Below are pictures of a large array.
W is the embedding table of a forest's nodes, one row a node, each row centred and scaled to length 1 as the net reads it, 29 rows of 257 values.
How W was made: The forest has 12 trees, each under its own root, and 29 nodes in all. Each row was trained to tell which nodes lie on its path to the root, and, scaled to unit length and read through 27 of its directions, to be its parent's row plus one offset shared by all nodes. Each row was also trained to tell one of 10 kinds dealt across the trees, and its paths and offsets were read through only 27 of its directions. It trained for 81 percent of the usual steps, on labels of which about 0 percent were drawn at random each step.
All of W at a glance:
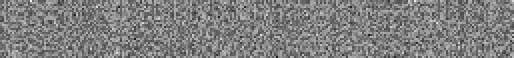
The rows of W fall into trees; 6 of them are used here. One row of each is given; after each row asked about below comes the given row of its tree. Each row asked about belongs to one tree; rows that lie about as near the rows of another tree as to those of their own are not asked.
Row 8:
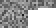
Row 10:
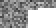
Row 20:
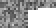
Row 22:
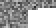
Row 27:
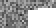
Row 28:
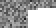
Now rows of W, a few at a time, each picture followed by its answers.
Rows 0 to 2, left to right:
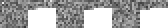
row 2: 20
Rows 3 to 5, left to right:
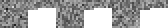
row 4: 27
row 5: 22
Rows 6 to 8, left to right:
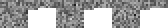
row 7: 20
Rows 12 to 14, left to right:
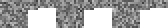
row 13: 8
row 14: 20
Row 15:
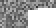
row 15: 27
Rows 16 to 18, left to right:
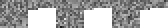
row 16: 22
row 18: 28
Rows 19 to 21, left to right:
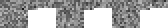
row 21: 10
